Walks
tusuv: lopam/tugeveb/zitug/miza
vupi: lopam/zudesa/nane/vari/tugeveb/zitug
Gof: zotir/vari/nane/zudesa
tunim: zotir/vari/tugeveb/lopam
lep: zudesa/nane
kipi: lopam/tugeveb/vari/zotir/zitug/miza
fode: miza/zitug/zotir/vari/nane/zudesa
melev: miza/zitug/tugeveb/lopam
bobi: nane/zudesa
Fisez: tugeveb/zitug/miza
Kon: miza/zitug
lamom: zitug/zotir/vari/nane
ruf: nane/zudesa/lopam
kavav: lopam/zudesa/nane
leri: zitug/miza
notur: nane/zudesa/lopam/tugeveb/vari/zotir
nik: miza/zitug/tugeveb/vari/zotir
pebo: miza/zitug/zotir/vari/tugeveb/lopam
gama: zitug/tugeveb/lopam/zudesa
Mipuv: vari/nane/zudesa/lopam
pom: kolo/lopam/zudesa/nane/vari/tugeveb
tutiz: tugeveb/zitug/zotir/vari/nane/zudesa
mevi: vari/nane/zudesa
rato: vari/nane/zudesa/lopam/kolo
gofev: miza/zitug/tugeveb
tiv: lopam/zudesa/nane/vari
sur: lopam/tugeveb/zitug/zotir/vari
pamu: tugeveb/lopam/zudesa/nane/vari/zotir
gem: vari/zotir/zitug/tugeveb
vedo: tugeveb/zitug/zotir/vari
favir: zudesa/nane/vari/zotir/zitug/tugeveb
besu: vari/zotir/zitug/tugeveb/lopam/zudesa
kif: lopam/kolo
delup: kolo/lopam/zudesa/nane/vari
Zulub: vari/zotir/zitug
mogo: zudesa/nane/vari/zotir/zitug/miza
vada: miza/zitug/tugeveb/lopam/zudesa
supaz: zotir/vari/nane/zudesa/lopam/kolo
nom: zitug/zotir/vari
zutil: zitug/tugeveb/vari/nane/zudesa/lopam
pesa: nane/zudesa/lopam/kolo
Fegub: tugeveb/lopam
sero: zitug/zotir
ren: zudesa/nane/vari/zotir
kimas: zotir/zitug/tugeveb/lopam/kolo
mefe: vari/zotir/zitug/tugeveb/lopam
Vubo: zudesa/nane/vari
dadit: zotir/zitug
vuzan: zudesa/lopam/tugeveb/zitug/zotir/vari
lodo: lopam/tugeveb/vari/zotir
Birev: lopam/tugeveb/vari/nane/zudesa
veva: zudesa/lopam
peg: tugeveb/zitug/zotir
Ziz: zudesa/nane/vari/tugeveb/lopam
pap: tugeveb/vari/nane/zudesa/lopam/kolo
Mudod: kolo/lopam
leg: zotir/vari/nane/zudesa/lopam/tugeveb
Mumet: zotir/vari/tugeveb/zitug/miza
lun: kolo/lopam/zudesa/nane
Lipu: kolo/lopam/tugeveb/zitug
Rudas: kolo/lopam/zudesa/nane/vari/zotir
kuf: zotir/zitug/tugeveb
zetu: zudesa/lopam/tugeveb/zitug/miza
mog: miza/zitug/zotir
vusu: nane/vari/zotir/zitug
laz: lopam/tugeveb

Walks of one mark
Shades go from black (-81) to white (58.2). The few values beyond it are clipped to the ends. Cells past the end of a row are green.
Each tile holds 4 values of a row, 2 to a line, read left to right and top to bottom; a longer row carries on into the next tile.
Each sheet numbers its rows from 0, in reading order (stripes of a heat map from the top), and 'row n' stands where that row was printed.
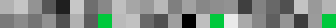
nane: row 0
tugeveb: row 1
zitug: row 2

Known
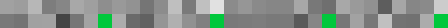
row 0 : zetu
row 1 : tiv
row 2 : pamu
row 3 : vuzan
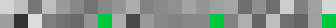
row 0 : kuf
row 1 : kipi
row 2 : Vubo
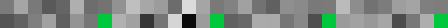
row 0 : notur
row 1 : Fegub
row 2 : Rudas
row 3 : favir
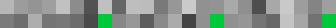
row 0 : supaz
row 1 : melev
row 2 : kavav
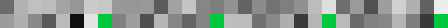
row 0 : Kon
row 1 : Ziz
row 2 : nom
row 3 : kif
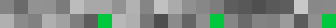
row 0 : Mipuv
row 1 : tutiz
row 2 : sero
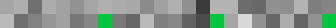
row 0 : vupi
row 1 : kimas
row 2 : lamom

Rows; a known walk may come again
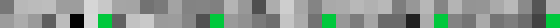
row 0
Kon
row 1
lun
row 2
kavav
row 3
Fisez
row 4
supaz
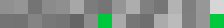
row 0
pamu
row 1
sur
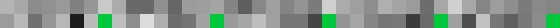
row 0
vedo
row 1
gem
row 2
rato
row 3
pap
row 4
leg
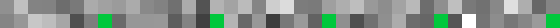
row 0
Lipu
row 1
pesa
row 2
Gof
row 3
tunim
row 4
lep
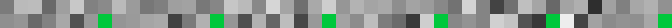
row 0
pebo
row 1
favir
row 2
dadit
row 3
gofev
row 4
Mudod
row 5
laz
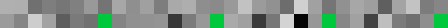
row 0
pom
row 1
mogo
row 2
Fegub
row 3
Ziz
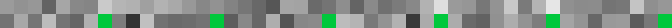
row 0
vuzan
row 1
Mumet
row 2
ren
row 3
nom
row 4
tiv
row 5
zutil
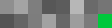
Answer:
notur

